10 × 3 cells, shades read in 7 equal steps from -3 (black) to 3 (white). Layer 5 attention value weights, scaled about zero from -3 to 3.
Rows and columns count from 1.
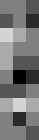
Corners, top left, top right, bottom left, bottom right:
0 -1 0 -1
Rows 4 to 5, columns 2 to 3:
0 0 | -1 -1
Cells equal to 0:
12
